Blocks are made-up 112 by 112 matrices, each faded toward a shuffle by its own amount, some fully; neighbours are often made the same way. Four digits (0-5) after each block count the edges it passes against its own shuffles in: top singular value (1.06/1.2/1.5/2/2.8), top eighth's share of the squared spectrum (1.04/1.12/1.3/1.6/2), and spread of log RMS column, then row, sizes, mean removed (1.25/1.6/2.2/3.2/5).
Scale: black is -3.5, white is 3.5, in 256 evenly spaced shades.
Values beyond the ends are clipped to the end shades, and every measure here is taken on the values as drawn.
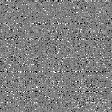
4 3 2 3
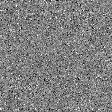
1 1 0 2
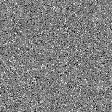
2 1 0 0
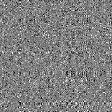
4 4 2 2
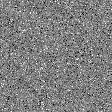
1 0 0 0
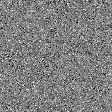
3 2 0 1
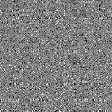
4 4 2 2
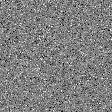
1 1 0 0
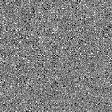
4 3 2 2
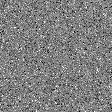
1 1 0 0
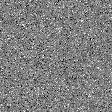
0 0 0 0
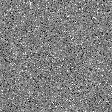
0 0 0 0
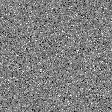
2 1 0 0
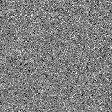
3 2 1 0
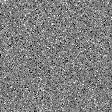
2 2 0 0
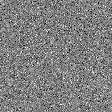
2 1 0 0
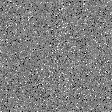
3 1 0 0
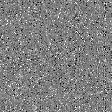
4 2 1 1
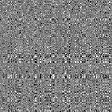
5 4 3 3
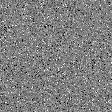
3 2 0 0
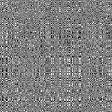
5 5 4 3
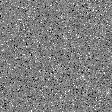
2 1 0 0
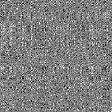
5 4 3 2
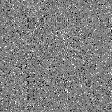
3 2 1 1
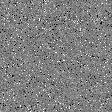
0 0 0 0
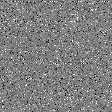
1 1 0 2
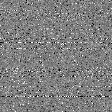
2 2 0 3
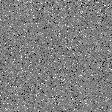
0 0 0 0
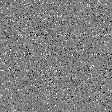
1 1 0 2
